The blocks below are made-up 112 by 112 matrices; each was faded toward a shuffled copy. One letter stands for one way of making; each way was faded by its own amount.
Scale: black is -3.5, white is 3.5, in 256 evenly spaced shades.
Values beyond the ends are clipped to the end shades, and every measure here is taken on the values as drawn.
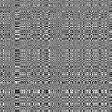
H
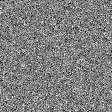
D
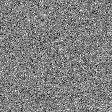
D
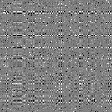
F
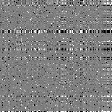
F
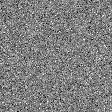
D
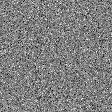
D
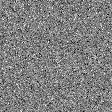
D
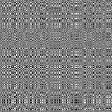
H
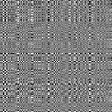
H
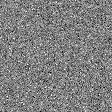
D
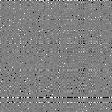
F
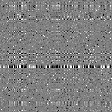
F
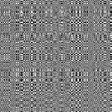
H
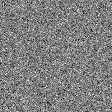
D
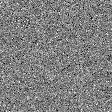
D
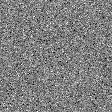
D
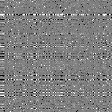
F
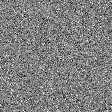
D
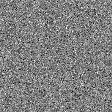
D
